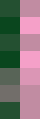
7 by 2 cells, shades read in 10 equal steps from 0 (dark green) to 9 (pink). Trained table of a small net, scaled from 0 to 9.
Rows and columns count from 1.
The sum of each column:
10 54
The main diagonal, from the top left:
1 9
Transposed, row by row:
1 0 1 0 3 4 1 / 7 9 7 9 8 7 7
